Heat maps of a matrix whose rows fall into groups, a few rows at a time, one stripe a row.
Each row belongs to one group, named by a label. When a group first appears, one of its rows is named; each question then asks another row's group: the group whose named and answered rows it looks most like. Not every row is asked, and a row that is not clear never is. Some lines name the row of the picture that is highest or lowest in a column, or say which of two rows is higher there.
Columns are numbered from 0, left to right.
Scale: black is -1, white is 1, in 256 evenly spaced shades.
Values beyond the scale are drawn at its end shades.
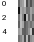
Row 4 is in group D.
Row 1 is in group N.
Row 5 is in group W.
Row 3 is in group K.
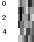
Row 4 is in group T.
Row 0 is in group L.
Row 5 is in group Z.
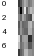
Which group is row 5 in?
L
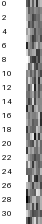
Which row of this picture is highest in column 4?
31
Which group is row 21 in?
N
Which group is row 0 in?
W
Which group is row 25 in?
T
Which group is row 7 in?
L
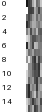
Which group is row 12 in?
W
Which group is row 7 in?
T
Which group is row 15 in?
T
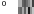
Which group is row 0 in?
D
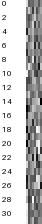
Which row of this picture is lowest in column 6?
9
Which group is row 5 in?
T
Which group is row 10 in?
T
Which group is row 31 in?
T
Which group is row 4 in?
N
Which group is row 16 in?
N
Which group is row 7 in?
N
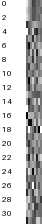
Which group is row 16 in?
N
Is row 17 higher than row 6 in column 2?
No
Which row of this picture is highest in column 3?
26
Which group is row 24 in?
K
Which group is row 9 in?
W
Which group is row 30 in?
Z
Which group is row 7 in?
W
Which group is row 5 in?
K
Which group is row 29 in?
T
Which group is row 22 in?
W
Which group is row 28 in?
Z
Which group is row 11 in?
W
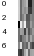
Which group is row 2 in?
T
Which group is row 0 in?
L
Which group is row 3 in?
N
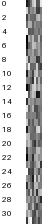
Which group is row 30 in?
Z
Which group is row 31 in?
K
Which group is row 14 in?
N
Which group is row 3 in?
K
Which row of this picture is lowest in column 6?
13
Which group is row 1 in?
L
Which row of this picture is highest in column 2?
31
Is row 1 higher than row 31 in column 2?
No
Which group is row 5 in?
N
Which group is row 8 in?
L
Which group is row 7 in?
N
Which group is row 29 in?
T
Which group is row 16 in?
L
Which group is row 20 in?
Z
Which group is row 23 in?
D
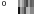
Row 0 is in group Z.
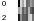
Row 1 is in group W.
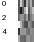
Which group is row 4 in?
N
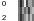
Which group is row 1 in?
W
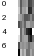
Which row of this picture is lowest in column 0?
7
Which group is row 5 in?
L
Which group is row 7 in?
N
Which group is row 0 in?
L
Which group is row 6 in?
N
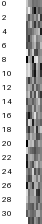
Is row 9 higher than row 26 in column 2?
Yes
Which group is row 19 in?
L
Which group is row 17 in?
K
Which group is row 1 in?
Z
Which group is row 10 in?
Z
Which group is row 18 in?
W
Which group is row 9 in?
Z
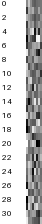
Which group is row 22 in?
W
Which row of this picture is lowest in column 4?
4
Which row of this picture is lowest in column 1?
14
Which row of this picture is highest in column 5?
5
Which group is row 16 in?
L
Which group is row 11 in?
K
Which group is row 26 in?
N
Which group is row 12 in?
K
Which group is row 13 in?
T
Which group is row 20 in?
L
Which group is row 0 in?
Z
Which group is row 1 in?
N
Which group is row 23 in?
Z
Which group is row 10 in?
D
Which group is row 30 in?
L
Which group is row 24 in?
K
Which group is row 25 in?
K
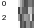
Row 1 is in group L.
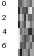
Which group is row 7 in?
W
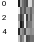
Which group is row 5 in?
T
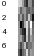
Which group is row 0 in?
Z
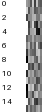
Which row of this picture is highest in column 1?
12
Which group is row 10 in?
N
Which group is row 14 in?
T
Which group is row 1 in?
T
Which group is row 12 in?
N
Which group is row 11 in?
L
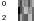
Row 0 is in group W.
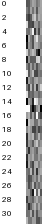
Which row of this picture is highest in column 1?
15
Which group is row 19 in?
N
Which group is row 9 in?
W
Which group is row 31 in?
L
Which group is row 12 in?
W
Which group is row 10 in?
T
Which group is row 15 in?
D
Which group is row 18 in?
Z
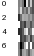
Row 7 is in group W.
